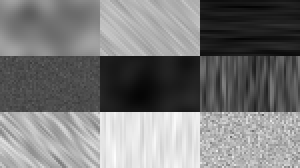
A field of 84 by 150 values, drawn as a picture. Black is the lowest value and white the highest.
It is made of 3 by 3 panels. Panel 1,1: middling, smooth. Panel 1,2: high, slanting down to the right, faint in contrast. Panel 1,3: very low, streaked across, faint in contrast. Panel 2,1: low, fine-grained, faint in contrast. Panel 2,2: very low, smooth, faint in contrast. Panel 2,3: low, streaked downward. Panel 3,1: high, slanting down to the right. Panel 3,2: very high, streaked downward, faint in contrast. Panel 3,3: high, fine-grained.
